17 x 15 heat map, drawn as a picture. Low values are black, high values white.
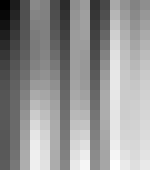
The top left is the ninth with the lowest average. The grain runs up and down. The ninth with the highest average is the bottom right. There is an overall slope up to the bottom right.
